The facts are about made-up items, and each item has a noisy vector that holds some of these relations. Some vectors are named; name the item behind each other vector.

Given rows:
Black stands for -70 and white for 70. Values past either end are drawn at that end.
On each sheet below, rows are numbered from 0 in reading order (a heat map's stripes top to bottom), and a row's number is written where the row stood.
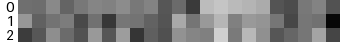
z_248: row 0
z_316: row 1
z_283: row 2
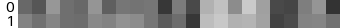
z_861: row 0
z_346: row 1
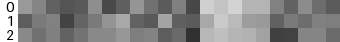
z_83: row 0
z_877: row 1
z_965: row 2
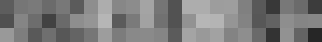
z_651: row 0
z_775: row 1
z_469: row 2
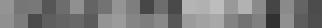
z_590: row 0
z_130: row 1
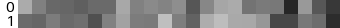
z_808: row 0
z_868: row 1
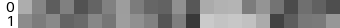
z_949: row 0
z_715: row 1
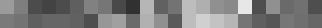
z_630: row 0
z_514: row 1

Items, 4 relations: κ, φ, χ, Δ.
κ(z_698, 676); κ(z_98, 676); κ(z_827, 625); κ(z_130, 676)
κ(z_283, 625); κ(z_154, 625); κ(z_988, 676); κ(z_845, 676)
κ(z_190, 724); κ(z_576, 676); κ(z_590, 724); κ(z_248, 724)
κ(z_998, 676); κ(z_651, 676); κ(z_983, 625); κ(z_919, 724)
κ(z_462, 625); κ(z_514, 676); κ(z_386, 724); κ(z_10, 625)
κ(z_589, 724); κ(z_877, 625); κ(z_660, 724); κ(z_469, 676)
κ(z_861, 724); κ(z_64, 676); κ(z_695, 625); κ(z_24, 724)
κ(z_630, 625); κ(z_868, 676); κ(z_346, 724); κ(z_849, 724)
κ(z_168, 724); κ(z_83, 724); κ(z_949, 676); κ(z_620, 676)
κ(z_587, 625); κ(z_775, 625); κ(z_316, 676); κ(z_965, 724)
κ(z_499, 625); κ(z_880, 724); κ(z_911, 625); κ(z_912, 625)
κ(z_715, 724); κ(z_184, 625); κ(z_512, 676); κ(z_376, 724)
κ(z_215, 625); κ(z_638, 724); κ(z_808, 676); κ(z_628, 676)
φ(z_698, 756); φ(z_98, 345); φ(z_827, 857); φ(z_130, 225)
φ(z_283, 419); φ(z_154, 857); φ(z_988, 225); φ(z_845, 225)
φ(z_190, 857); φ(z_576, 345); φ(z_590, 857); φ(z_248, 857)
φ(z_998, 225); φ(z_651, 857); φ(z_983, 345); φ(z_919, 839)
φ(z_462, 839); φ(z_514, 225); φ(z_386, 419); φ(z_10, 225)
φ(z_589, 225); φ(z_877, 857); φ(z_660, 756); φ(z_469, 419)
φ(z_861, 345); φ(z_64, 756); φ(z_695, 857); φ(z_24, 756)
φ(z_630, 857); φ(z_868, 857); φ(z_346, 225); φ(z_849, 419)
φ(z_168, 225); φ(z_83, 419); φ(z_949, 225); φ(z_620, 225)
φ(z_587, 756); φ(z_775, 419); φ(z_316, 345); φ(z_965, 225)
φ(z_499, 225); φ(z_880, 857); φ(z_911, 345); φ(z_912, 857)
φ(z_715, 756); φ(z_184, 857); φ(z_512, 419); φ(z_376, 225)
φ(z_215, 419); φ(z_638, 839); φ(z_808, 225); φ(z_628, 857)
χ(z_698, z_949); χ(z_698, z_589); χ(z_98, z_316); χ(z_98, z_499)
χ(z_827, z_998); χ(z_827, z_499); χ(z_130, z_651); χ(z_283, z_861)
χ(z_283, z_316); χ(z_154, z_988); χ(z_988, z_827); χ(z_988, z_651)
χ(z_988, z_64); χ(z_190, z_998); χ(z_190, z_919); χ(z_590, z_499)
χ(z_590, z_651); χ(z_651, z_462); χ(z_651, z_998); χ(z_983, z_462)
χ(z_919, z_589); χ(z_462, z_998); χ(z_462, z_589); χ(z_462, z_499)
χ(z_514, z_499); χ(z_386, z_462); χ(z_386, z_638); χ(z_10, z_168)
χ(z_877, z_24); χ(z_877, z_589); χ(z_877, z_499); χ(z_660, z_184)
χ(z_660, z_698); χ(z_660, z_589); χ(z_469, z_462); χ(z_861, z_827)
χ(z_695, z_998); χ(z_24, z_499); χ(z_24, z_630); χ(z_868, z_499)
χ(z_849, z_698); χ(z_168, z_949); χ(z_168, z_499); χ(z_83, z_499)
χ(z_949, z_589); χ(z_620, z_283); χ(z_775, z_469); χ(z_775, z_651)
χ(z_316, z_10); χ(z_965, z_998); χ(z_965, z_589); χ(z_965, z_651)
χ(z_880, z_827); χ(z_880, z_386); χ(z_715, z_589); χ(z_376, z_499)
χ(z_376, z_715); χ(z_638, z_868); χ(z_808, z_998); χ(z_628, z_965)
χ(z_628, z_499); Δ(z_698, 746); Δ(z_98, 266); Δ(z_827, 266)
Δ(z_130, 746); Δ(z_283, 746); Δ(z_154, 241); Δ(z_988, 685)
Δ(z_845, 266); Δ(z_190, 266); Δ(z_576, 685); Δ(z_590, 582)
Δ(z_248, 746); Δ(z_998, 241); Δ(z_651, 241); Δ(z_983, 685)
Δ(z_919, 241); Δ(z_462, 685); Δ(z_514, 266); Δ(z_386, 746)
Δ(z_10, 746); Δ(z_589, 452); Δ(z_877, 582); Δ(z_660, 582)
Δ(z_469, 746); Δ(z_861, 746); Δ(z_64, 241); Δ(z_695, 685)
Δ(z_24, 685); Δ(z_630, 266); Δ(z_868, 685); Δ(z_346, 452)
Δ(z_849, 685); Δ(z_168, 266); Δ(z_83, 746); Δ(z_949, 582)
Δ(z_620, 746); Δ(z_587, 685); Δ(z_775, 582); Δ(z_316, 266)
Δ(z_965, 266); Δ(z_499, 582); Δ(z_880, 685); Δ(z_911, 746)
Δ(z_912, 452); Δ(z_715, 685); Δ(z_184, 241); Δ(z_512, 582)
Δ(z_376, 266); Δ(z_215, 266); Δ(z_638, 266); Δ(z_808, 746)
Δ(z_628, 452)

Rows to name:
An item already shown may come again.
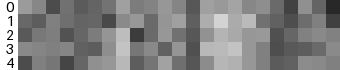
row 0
z_469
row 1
z_98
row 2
z_462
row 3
z_698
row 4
z_775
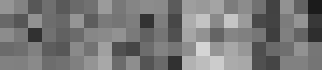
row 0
z_469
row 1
z_861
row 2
z_988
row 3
z_10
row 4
z_919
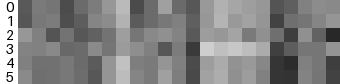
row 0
z_462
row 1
z_587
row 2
z_469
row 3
z_715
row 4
z_998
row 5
z_998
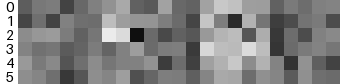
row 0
z_877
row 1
z_64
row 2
z_184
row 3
z_24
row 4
z_190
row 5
z_983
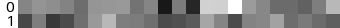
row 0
z_849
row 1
z_154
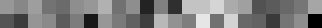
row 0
z_660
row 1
z_620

